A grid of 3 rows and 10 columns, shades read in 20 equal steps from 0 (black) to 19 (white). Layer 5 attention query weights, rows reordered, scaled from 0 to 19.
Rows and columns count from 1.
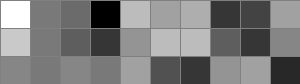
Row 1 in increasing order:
0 4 5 8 9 12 12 13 14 19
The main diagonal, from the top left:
19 9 10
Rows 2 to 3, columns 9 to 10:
4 10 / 12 3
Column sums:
44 27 25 13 37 32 31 22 21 25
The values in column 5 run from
11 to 14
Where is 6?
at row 3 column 6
